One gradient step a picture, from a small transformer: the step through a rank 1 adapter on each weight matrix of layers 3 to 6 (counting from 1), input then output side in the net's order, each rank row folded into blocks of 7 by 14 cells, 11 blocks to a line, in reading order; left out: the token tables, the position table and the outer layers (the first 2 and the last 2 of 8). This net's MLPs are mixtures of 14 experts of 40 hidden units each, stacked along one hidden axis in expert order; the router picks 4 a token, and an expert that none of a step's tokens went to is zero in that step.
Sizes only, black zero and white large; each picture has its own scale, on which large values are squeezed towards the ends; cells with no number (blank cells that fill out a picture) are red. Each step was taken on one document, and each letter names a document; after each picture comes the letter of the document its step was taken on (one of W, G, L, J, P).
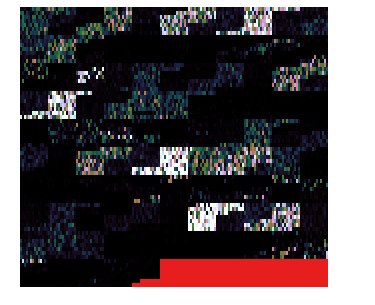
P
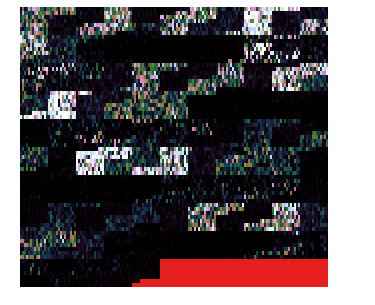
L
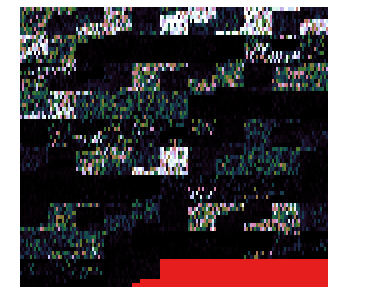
L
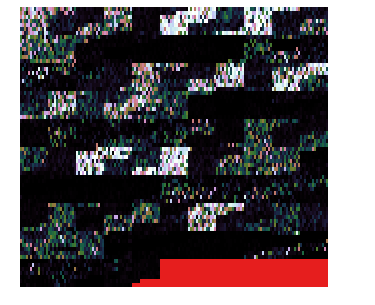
L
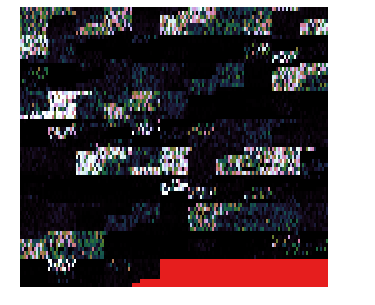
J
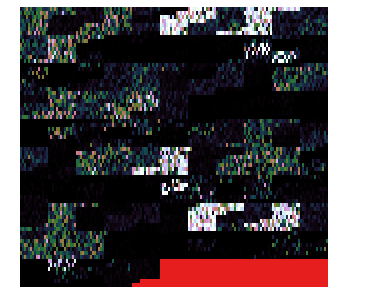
J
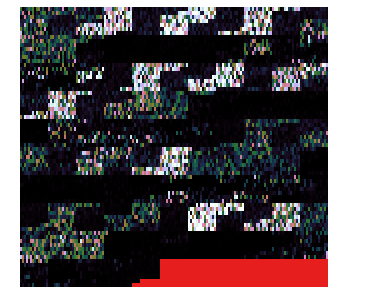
P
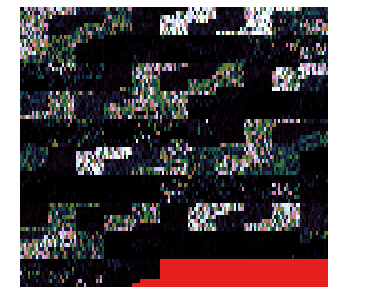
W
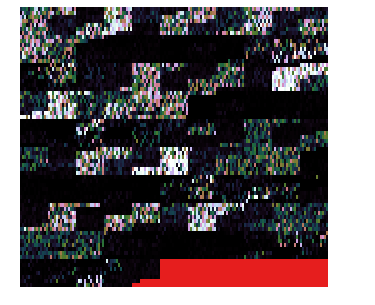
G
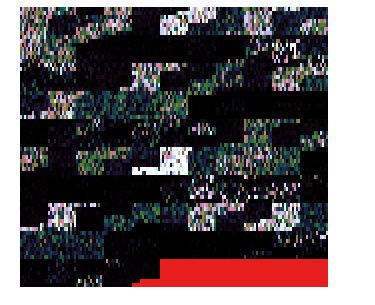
G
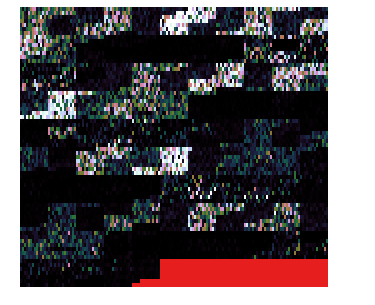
L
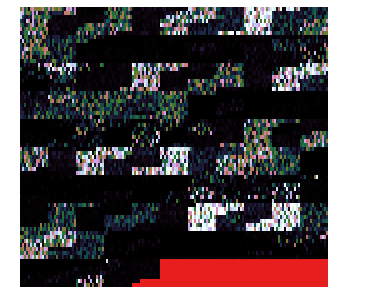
G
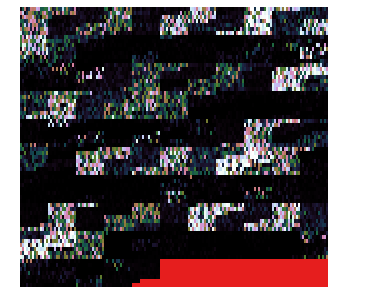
W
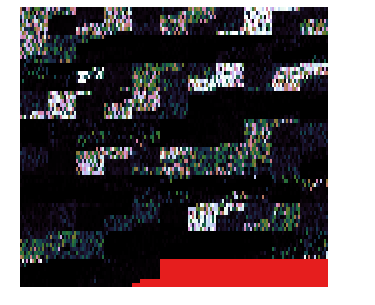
P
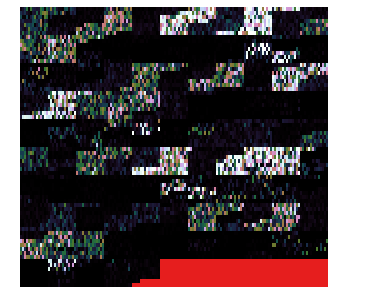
J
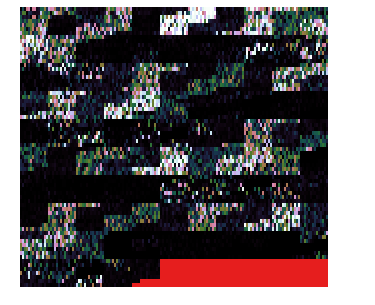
W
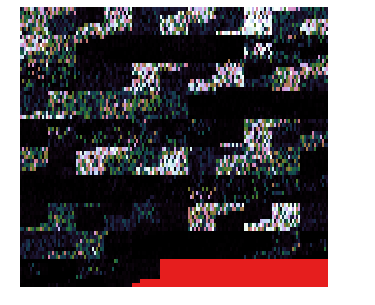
L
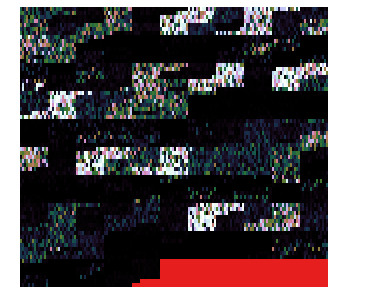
P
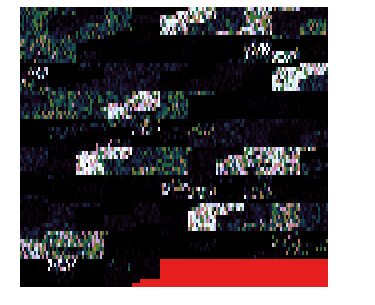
J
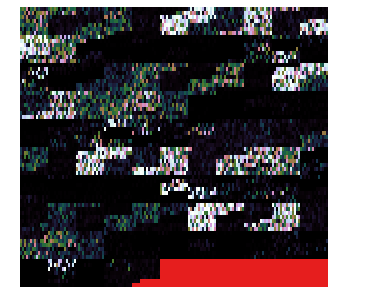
J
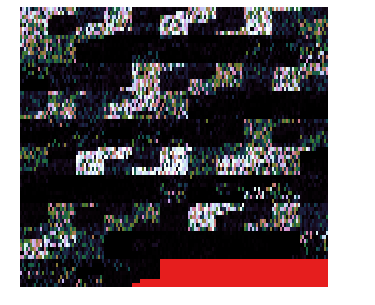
W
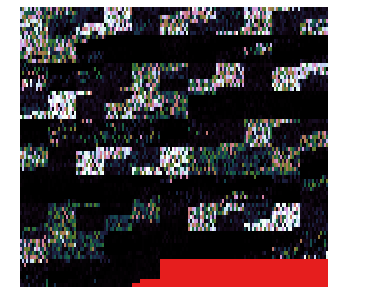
P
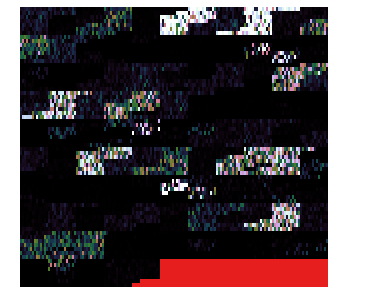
J
